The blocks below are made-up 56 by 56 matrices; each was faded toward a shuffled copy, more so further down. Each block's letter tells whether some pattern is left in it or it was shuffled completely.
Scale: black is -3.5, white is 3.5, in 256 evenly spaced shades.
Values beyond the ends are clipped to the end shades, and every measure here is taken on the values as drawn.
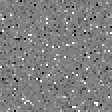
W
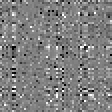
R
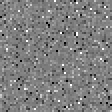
W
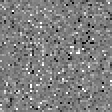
W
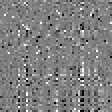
R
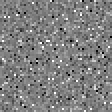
W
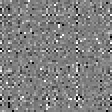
R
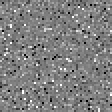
W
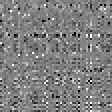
R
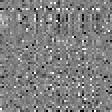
R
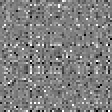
R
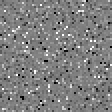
W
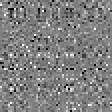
R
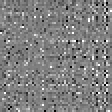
R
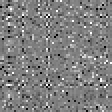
R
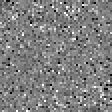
W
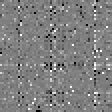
R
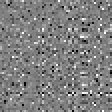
R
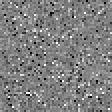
W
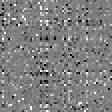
R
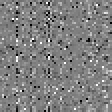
R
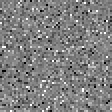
W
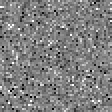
W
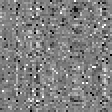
R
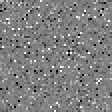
W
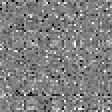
R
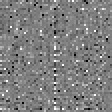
R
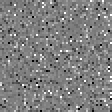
W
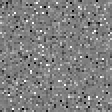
W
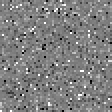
W
